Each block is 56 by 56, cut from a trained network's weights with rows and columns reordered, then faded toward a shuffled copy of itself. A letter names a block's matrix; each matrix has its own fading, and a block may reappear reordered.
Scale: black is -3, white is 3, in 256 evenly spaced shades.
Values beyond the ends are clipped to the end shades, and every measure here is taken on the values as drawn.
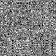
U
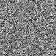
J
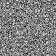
J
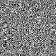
U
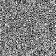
J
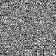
U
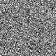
J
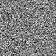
J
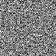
J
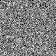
J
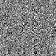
U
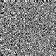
U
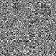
U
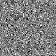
U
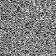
U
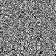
J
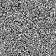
J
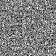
J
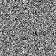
J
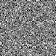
U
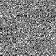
U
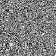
U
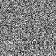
J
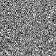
U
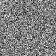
J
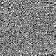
U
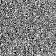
J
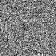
J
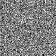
J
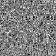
U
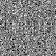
U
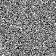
J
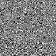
U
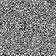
U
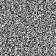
J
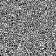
U
